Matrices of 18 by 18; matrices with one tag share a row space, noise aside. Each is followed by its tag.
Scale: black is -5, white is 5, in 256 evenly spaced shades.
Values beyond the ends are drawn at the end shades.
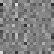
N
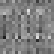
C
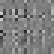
N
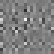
N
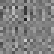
N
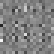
N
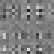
C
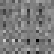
C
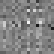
C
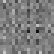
C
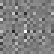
N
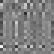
N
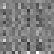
C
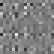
N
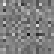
C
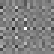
N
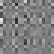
N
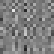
N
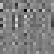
N
